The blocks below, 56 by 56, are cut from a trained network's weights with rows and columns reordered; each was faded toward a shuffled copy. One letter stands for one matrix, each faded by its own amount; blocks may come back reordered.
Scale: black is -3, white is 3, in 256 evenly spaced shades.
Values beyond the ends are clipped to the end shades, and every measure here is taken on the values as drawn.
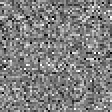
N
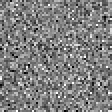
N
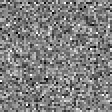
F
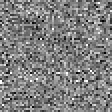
N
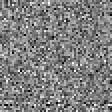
F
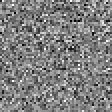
N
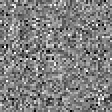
N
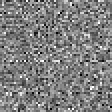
N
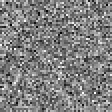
F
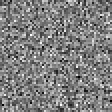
F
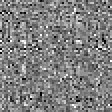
N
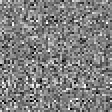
N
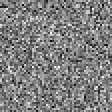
F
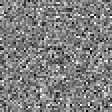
N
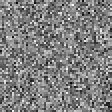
F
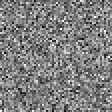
F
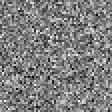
F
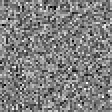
F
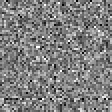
F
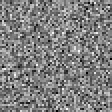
F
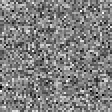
F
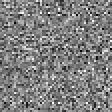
N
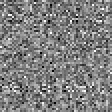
N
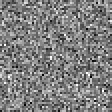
F
